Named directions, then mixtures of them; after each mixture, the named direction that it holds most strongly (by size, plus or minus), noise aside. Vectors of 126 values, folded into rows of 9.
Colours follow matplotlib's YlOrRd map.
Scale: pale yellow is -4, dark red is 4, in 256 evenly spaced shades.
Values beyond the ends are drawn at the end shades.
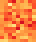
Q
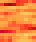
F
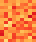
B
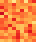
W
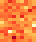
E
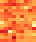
E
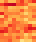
F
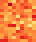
Q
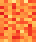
W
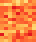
F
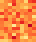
Q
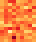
E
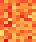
B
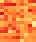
W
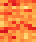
F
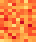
Q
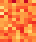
W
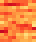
F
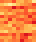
F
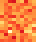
E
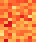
B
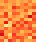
B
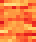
F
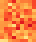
Q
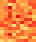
Q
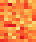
Q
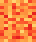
B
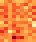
E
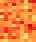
Q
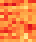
F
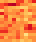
F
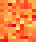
Q
